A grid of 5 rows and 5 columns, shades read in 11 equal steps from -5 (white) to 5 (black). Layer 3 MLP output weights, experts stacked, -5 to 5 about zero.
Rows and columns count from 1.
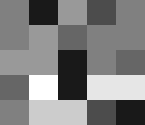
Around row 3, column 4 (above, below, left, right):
0 -4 4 1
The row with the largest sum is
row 1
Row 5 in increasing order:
-3 -3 0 2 4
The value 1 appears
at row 2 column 3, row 3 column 5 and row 4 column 1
